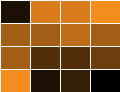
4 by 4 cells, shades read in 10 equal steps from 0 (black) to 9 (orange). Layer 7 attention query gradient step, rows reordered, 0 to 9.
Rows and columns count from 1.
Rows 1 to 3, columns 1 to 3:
1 8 8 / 6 6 7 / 6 3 3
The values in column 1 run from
1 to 9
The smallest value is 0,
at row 4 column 4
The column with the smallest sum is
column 2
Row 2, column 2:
6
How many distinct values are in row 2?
2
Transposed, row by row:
1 6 6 9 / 8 6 3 1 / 8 7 3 2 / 9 6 4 0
